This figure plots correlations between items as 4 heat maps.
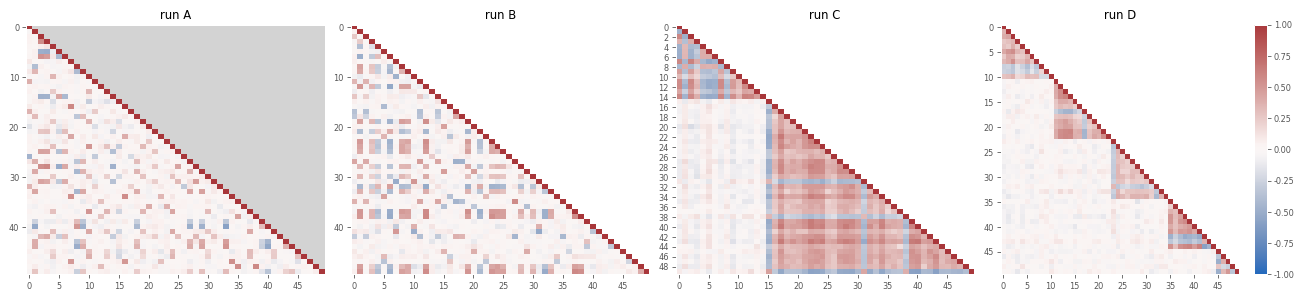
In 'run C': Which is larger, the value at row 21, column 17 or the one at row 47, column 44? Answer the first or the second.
the first
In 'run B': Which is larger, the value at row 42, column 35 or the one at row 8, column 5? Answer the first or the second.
the second
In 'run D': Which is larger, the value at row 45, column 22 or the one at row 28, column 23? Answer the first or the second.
the first
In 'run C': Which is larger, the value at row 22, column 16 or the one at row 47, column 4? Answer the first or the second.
the first
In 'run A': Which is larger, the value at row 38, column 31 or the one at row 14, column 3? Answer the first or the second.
the first
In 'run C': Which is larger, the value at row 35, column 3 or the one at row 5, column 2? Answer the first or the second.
the first
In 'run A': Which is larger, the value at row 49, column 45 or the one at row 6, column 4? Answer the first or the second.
the second
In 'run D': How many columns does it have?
50
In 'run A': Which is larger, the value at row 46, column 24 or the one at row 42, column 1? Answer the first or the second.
the first
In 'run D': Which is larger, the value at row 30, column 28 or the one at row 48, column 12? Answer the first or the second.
the first
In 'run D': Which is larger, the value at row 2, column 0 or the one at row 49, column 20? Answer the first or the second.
the first
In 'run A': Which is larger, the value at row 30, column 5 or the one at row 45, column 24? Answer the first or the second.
the second
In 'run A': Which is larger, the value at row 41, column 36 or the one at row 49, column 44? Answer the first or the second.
the second
